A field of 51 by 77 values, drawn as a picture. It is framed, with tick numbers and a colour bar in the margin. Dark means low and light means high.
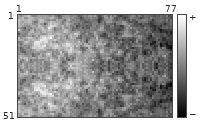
The field is mottled with small blotches. There is an overall slope up to the left. The top and bottom halves mirror each other. The values follow a bell shape.
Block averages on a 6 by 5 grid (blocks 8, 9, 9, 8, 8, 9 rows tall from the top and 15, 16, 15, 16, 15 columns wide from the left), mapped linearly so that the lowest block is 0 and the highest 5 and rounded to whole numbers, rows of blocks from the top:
44221
55320
44321
44321
55320
44221
